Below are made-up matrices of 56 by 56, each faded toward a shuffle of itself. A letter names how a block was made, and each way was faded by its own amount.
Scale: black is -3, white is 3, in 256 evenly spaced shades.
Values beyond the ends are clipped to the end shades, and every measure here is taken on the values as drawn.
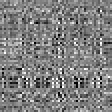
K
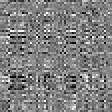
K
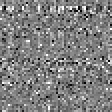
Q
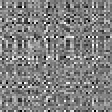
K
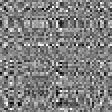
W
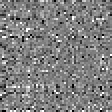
Q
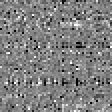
Q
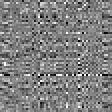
K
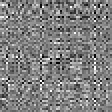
W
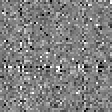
Q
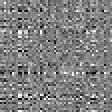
K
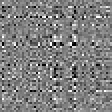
K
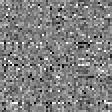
Q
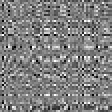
K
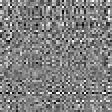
W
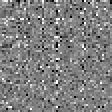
Q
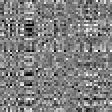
W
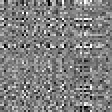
W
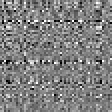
K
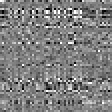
K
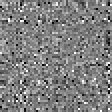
Q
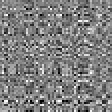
W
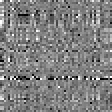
K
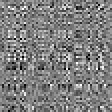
W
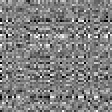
K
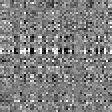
K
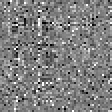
Q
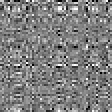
W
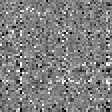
Q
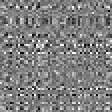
K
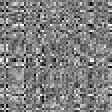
W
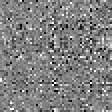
Q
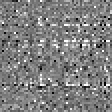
Q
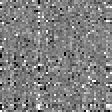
Q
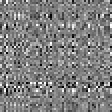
K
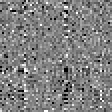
Q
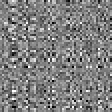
W
